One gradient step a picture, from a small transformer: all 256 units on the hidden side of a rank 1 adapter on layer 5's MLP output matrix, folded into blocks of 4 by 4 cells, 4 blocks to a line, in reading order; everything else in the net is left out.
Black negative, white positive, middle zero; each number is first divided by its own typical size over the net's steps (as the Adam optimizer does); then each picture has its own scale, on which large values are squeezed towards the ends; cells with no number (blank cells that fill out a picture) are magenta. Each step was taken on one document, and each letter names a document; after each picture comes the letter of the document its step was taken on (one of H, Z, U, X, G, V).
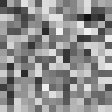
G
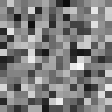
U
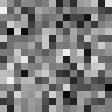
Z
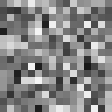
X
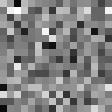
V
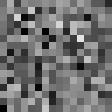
V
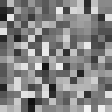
U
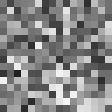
G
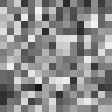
X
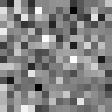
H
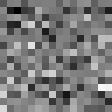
V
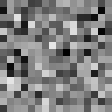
Z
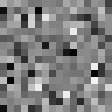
V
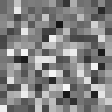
Z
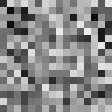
G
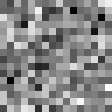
H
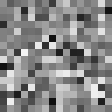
Z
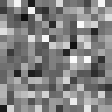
H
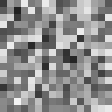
X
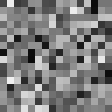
U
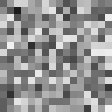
X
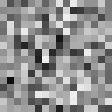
G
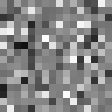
H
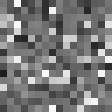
U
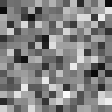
Z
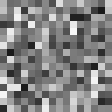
Z
